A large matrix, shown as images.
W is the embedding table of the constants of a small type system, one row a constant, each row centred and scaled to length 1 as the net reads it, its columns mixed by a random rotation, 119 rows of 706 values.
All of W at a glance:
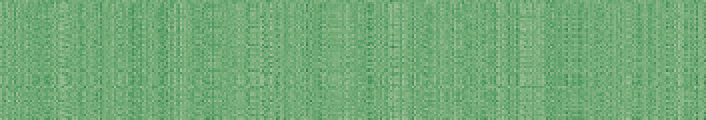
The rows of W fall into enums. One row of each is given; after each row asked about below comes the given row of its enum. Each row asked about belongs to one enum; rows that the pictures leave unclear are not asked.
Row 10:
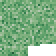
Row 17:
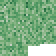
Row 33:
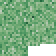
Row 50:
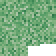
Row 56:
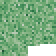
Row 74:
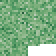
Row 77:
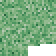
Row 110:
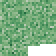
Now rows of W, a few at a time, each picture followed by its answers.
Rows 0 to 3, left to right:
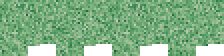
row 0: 56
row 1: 74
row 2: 56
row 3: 77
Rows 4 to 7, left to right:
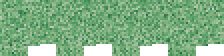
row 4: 110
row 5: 50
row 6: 50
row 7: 77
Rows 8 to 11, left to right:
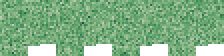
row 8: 110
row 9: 33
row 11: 50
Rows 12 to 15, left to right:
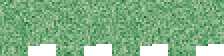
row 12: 33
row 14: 33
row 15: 77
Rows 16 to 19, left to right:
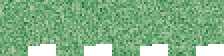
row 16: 33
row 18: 77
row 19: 10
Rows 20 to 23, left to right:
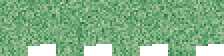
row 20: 50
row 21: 33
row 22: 50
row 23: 77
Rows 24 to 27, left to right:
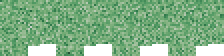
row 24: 74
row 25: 10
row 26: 50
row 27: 50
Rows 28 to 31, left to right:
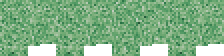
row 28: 10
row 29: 10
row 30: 33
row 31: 10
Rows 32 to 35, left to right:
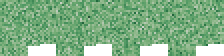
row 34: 74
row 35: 77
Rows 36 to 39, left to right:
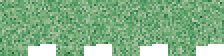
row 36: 77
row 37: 10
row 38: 50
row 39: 33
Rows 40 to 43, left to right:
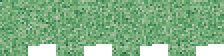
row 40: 74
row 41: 110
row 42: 10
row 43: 110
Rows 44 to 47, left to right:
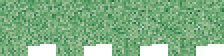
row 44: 50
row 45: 50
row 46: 74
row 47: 74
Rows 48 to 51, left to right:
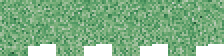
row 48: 10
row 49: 50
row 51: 33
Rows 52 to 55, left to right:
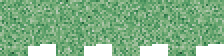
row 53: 33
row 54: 50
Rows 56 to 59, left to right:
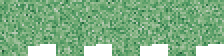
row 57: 33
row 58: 74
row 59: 10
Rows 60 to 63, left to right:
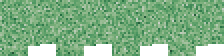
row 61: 77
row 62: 33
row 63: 56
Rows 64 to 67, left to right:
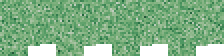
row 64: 10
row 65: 56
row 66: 33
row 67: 74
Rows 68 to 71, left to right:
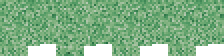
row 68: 50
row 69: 10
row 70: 50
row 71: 50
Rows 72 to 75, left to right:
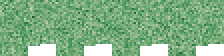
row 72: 33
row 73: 74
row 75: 10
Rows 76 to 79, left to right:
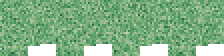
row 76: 10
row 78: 56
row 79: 10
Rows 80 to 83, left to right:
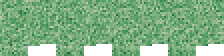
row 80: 110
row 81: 10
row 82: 77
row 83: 77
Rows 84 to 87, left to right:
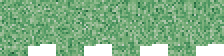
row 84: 10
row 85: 74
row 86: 17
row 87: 17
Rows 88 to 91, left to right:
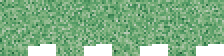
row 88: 77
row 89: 50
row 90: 56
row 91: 10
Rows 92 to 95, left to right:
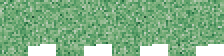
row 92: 33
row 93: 77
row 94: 33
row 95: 110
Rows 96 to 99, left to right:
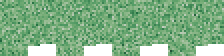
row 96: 77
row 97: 50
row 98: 110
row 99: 56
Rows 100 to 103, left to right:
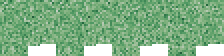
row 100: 33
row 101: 33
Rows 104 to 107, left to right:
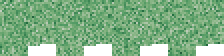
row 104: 33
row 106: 74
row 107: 77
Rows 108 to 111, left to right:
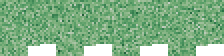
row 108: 50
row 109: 56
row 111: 74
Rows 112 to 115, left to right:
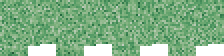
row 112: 10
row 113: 77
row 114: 17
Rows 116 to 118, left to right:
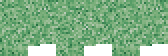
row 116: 77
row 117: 74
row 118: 77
